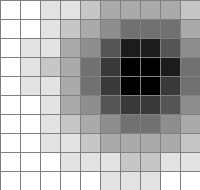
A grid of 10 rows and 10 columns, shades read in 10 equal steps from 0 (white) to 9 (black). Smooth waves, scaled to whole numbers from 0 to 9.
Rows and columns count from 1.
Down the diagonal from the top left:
0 0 1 3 5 6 5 3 1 0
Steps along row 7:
same up up up up up same down down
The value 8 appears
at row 3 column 7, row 3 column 8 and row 4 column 9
